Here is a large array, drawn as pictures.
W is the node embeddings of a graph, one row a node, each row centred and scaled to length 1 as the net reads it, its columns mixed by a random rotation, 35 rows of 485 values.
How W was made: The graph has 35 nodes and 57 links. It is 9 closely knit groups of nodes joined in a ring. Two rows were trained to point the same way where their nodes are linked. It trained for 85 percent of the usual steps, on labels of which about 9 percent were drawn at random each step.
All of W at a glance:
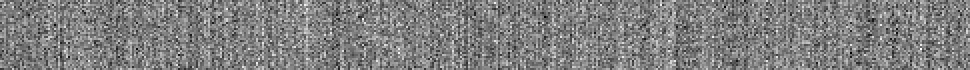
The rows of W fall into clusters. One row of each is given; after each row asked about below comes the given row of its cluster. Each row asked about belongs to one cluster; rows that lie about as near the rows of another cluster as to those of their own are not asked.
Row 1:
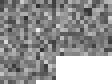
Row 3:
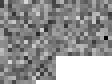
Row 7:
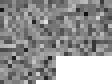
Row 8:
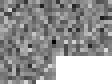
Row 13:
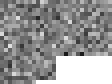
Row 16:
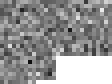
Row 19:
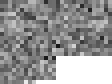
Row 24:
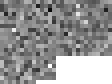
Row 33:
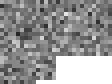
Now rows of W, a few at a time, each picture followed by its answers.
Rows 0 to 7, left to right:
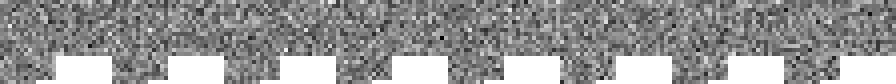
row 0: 8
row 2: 16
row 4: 1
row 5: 8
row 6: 7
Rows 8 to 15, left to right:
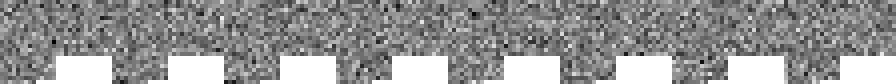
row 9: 1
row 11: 24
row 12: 19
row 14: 16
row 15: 24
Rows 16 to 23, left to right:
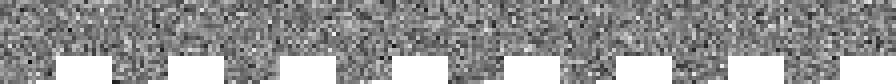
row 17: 33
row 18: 8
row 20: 13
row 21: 3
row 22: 1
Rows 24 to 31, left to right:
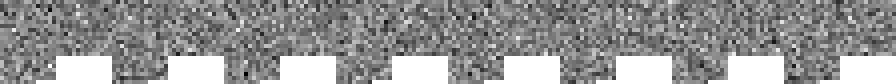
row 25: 13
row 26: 24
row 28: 24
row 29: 1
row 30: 8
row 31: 13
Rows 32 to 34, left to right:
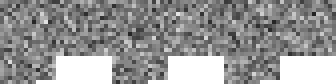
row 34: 3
